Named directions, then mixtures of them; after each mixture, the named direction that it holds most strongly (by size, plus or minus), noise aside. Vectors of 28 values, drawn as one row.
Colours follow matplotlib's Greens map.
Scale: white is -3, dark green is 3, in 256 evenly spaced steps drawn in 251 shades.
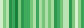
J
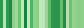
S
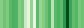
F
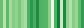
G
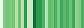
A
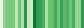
A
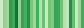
J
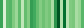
G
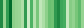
S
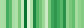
A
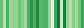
G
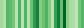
G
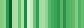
S
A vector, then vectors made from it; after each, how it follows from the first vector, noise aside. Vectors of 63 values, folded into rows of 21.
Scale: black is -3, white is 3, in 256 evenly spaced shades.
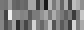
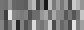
copied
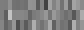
shrunk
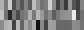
reversed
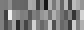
copied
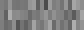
shrunk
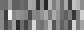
copied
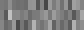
shrunk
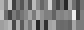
reversed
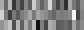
reversed
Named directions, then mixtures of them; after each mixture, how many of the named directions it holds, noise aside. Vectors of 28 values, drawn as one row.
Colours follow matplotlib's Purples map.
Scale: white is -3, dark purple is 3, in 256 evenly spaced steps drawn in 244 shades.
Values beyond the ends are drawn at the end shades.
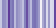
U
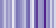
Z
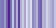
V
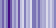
two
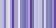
two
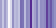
two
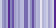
two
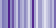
three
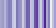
two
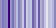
three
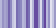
two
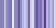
two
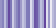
three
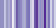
one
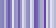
three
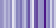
one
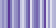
three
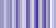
two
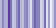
three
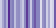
one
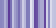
three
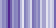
two
